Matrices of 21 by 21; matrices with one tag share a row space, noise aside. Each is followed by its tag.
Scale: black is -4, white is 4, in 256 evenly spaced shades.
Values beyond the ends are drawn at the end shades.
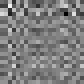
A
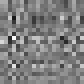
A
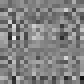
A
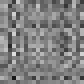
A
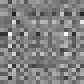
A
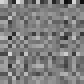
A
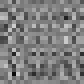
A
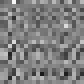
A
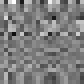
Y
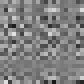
Y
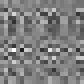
Y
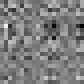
Y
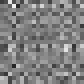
A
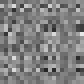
Y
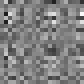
Y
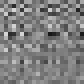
Y
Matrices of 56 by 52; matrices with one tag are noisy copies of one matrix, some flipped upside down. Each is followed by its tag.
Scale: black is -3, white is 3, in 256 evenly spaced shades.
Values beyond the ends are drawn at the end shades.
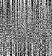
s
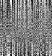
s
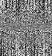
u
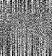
s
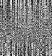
s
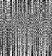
s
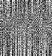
s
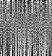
s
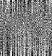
s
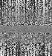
u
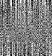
s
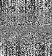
u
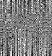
s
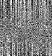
s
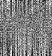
s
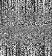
u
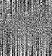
s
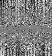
u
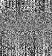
u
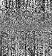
u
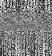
u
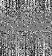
u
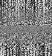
u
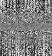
u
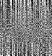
s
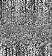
u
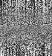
u
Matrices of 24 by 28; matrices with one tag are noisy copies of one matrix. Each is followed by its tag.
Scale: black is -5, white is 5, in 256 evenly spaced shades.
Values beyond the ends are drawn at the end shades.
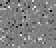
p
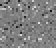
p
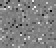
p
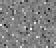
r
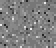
r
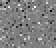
p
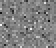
r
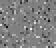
r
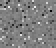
p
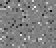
p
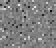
p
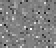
r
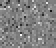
p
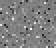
r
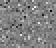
p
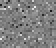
p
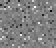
p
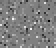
r
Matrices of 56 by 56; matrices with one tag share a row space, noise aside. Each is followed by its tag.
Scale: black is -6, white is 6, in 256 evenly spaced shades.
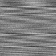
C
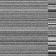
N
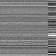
N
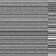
N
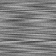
C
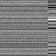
N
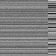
N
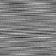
C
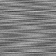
C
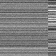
N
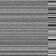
N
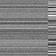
N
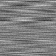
C
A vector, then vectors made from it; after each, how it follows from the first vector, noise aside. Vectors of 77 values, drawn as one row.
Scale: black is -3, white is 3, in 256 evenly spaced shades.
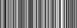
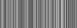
shrunk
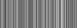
shrunk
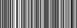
reversed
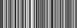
wrapped around
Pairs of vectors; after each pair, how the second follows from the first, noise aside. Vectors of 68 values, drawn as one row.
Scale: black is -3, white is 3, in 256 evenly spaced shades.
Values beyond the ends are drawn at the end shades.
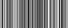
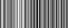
shuffled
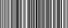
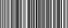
copied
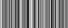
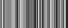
shuffled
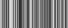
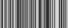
reversed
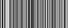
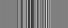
partly zeroed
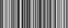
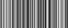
reversed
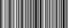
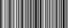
copied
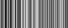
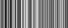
copied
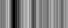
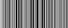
shuffled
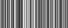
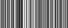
copied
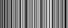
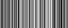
shuffled
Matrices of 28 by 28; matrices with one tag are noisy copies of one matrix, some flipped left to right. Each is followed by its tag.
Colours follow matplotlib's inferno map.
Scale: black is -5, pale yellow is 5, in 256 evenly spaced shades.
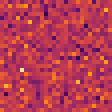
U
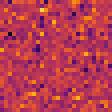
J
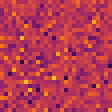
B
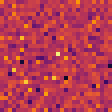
B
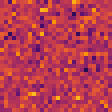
J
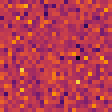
U
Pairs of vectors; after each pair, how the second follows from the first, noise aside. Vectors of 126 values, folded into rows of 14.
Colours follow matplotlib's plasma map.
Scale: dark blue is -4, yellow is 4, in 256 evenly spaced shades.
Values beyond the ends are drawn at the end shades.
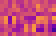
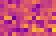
sign-scrambled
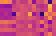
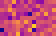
shuffled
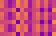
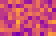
sign-scrambled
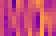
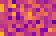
shuffled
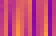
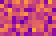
shuffled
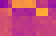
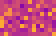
shuffled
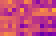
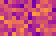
shuffled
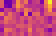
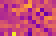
shuffled
